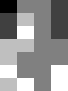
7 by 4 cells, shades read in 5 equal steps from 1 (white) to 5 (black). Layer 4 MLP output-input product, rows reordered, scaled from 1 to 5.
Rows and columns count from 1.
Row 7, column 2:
1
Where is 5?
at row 1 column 1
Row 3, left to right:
4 1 3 4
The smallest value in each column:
1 1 3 1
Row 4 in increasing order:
2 2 3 3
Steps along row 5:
up same same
